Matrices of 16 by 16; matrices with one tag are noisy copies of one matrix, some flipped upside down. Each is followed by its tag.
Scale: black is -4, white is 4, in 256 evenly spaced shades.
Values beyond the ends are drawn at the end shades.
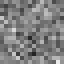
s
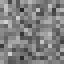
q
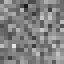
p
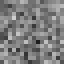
p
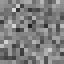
s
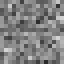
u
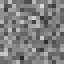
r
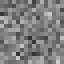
s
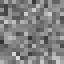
s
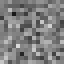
q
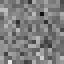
r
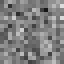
p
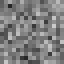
p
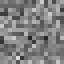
s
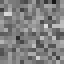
u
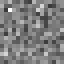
r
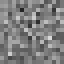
q
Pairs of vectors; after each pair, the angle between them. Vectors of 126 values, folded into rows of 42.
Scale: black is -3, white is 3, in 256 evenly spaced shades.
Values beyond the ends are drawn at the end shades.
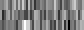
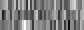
nearly parallel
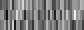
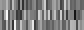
nearly opposite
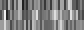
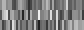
orthogonal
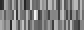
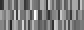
nearly parallel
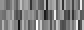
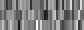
nearly parallel
